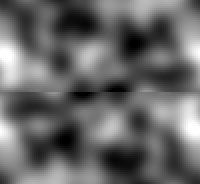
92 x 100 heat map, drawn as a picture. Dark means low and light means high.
Overall the values sit about 40% of the way up the scale. There is no overall slope. No lone cell stands out from its neighbours. No row or column stands out. It looks the same turned upside down.
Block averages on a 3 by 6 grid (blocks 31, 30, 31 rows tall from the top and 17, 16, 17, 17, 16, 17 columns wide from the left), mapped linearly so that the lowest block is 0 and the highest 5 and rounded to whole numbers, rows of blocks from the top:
3 0 0 1 1 5 | 5 2 1 1 2 5 | 5 1 1 0 0 3
